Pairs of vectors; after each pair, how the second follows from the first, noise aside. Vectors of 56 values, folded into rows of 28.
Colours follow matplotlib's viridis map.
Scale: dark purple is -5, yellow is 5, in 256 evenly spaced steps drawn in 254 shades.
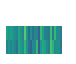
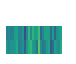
negated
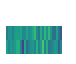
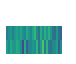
copied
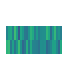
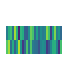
scaled up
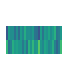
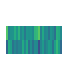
negated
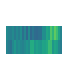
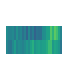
copied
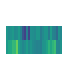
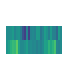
copied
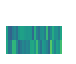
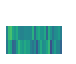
negated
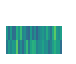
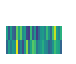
scaled up
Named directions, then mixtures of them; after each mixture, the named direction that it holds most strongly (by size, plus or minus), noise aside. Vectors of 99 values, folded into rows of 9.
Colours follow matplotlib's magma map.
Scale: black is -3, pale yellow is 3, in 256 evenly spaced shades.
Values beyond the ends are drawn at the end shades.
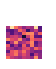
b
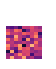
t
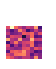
b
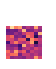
b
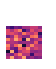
t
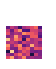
t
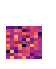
t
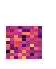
t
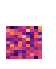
b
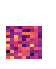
t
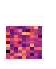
t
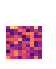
b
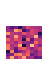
t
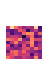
b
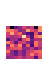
b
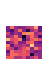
b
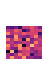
t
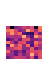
b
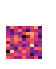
b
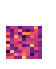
t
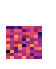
t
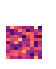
b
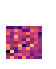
t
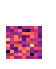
t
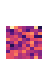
b
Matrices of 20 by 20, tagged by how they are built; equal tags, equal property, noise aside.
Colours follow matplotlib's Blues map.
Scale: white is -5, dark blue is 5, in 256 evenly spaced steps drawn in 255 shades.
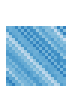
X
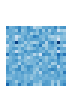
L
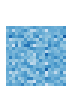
L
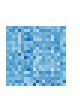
L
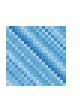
X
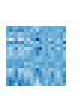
L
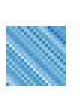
X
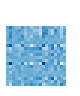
L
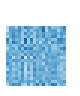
L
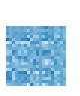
L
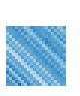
X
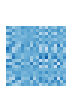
L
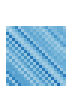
X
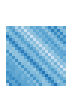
X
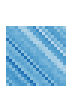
X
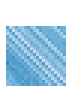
X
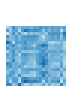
L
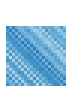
X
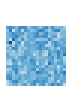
L
